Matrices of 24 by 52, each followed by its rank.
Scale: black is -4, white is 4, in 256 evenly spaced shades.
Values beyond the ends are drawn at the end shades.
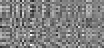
three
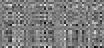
three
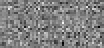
five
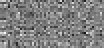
five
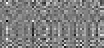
three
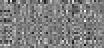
five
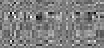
three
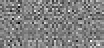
five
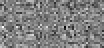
five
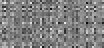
three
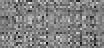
five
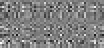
three
